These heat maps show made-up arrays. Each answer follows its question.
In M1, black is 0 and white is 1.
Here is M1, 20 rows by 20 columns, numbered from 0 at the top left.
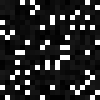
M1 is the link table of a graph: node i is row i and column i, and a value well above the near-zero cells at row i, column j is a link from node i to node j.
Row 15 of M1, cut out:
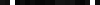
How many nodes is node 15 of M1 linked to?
2
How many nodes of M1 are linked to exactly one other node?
0
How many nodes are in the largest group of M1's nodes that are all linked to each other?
3
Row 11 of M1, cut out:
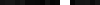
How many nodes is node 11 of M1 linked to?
2
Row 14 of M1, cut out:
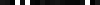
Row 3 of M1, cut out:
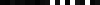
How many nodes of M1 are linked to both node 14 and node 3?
1
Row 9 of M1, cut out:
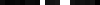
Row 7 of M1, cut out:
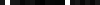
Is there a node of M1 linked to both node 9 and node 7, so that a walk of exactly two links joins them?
yes
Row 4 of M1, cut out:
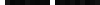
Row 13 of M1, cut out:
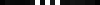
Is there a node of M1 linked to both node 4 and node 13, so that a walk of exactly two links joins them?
no
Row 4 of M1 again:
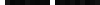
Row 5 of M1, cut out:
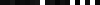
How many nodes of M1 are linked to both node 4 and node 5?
0
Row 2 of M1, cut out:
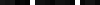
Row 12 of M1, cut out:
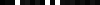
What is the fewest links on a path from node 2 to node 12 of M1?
5
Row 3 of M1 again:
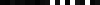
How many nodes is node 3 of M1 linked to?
4
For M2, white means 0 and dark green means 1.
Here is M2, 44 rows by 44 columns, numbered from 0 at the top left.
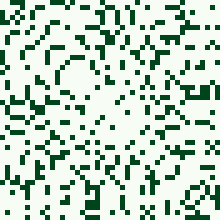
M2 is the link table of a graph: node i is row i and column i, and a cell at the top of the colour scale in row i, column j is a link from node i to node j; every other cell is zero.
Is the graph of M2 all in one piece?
yes
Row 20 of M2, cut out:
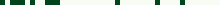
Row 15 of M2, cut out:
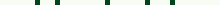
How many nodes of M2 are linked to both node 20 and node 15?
1
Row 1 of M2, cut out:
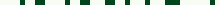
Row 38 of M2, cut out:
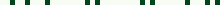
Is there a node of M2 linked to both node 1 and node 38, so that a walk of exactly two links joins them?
yes
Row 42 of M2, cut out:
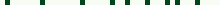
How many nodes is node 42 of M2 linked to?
9
